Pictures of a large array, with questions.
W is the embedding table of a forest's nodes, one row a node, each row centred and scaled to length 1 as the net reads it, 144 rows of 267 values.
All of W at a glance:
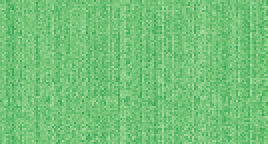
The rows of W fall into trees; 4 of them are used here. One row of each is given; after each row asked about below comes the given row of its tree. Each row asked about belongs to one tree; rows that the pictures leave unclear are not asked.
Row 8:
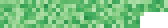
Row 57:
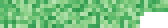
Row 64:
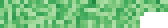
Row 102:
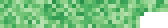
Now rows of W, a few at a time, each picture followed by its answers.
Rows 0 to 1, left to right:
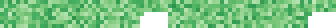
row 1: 8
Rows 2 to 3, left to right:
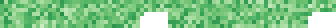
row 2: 102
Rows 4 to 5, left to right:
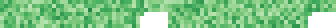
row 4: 102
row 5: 8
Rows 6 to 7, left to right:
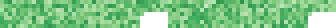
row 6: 57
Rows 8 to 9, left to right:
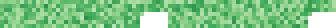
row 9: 8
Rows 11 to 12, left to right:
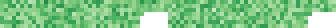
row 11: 57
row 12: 57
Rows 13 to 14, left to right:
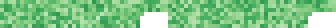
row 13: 8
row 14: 57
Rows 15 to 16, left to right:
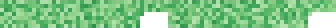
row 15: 8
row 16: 57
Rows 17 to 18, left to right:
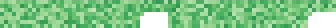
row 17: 8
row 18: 102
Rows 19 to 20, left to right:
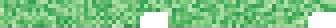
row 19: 8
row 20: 64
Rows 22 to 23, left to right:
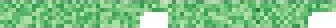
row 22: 57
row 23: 8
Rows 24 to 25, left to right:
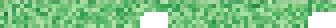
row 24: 64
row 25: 8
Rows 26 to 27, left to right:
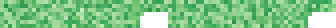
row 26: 8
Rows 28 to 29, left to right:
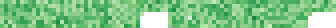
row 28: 8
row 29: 102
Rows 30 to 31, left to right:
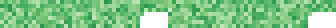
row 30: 8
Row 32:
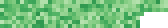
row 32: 8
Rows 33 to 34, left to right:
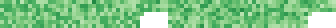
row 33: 8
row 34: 57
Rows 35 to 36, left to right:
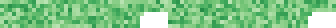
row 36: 57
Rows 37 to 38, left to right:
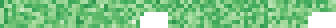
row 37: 64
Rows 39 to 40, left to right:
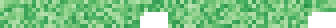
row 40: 57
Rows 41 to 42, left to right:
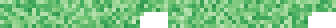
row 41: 8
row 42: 8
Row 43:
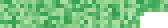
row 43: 57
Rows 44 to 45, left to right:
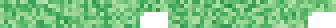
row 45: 57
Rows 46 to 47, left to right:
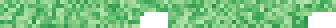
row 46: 57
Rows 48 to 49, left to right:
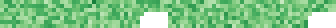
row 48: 57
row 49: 8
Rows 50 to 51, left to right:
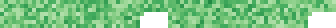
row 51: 57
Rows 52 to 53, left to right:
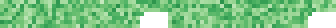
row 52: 57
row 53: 102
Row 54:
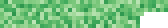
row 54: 8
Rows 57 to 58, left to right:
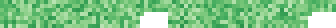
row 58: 57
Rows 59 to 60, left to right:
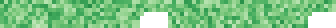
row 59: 102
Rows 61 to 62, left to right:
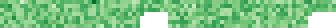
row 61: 8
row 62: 57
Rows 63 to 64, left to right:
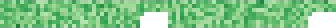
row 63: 8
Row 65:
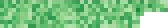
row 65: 57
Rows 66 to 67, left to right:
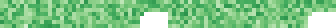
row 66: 57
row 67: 57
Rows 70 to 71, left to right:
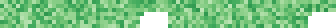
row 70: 57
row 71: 8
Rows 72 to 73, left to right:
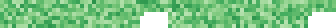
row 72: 57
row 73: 8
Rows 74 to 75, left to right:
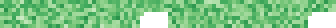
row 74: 57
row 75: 8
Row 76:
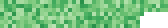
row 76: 8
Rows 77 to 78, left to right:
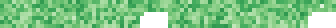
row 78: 57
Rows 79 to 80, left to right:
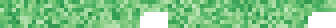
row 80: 57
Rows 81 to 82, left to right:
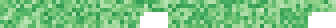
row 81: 57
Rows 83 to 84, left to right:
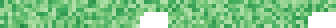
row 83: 64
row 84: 8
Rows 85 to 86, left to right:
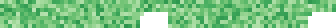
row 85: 8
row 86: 57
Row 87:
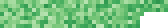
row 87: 8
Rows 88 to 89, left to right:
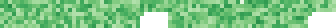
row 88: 8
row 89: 102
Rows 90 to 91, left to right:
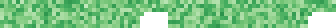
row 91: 57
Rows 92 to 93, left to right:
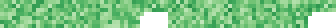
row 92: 57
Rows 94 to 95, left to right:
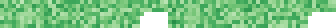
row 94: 57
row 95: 57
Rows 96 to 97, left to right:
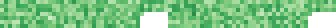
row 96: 8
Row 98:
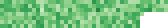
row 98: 8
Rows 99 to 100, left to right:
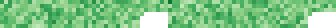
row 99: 102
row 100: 102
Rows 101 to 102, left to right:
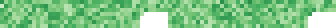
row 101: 102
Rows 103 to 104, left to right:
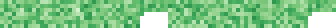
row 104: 8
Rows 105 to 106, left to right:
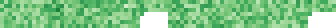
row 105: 102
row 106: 57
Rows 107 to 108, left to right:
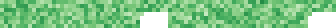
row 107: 8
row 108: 102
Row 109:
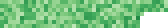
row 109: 8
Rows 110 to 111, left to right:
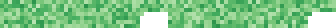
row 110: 8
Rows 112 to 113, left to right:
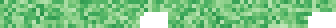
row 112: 102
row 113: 57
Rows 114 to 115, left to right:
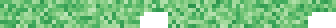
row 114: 57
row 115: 8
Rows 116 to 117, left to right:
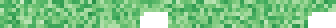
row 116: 57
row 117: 8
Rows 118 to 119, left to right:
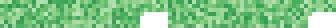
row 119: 64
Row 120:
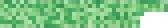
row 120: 57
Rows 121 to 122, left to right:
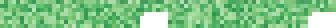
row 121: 8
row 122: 57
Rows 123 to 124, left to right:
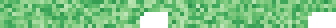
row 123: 102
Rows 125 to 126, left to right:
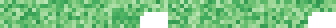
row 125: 8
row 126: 57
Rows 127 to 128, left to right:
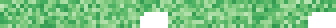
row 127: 57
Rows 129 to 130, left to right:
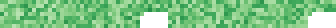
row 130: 64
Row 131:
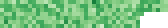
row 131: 8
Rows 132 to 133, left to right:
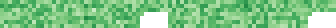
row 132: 8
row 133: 57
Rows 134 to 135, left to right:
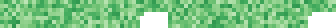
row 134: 57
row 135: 57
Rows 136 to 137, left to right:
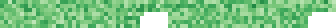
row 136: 8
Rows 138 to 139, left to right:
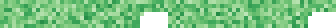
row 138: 8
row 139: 8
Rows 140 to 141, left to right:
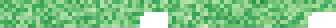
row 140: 57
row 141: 102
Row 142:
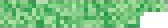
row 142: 8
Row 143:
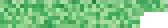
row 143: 57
